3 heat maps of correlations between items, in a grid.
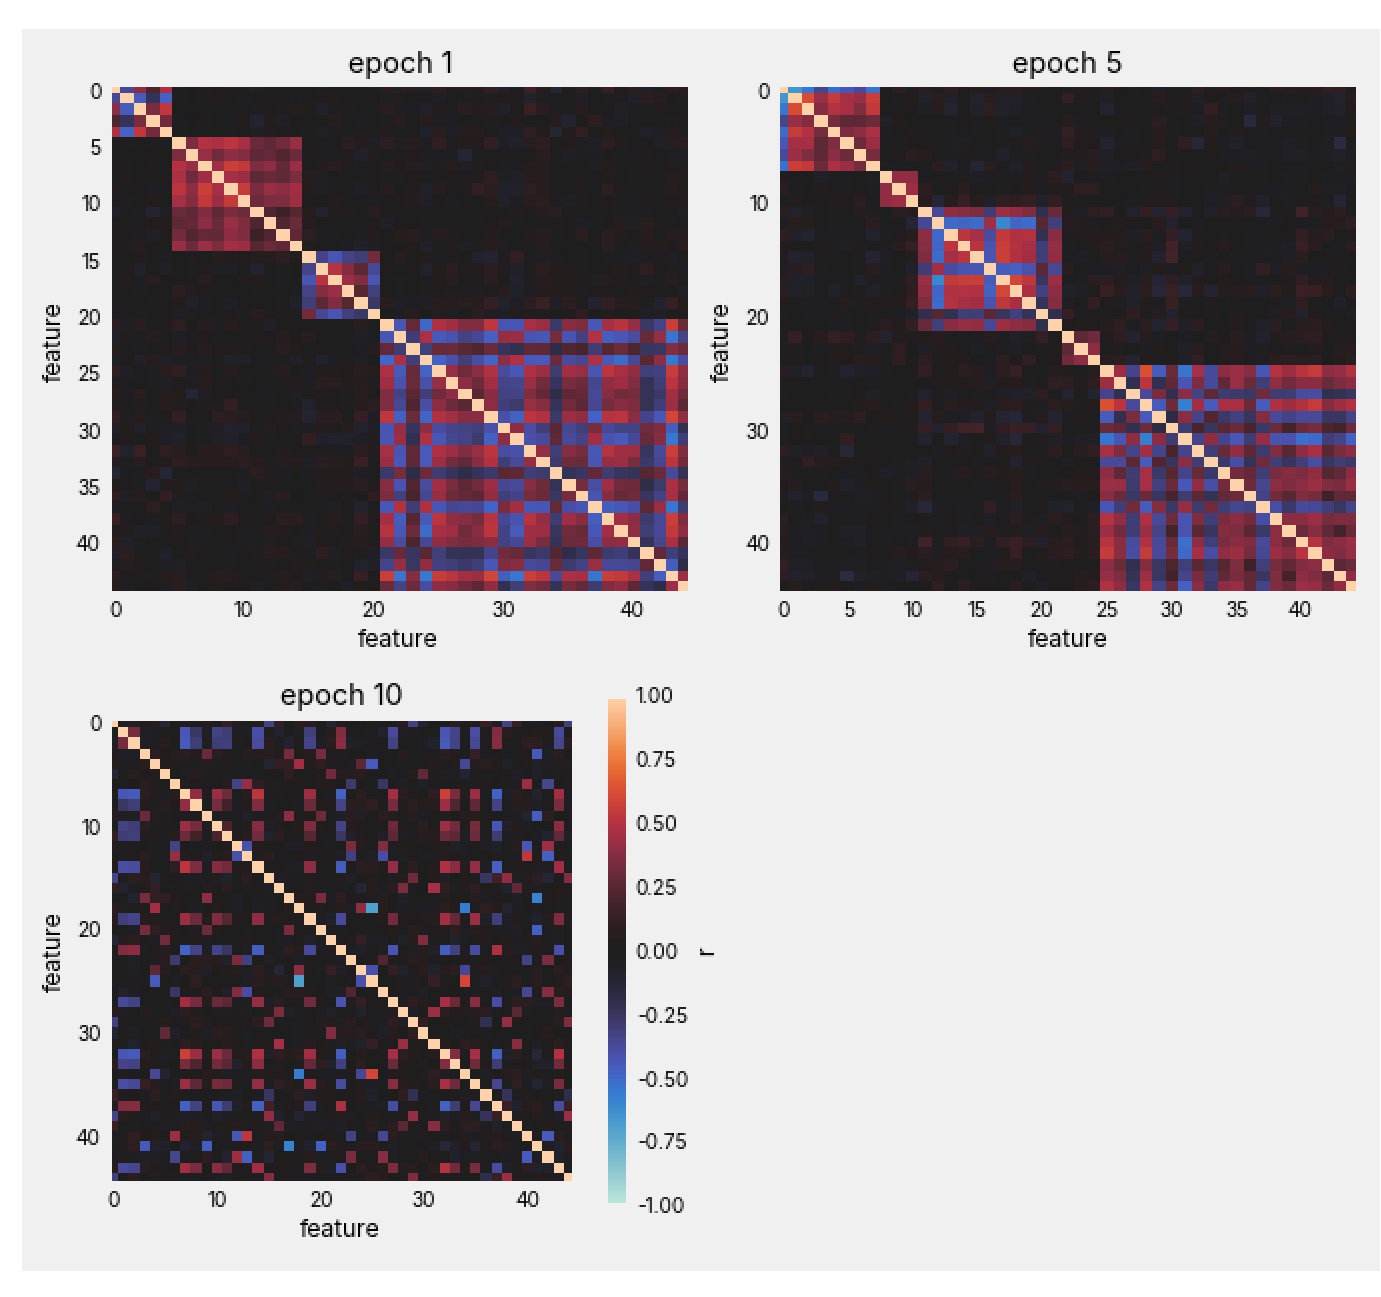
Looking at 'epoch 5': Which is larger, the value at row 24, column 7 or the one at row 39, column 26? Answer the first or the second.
the second
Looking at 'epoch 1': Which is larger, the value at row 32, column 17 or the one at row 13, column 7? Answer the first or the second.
the second
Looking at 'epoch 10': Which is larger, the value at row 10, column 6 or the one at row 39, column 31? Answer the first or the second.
the second
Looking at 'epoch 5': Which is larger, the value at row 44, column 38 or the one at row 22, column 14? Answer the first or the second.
the first
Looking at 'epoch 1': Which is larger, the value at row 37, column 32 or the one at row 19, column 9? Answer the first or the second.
the second
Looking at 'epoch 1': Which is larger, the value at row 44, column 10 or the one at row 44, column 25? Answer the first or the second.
the second
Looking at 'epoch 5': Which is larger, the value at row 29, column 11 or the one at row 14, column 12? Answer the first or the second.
the first
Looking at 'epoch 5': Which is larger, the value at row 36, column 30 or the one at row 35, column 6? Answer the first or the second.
the first
